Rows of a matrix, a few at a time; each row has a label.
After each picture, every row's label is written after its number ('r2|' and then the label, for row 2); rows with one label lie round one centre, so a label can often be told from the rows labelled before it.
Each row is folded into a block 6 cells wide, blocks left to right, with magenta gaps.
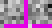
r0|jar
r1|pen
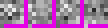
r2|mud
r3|jar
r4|mud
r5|pen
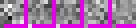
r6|mud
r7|pen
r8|pen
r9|jar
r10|jar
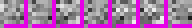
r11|jar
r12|jar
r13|mud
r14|jar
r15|mud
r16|mud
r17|jar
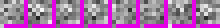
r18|jar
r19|mud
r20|mud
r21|mud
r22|jar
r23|jar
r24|pen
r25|mud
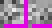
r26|mud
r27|jar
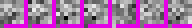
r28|mud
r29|mud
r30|mud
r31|mud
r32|pen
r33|jar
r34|mud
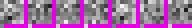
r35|mud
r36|pen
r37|pen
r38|pen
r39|mud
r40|jar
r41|pen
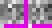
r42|pen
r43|pen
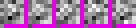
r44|mud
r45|mud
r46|mud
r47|mud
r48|mud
